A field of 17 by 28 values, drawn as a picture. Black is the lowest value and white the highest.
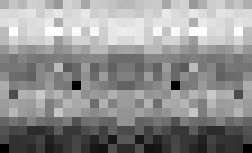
Mirror symmetry: left to right. Stripes: horizontal, repeating 2 times. Slope: up to the top.
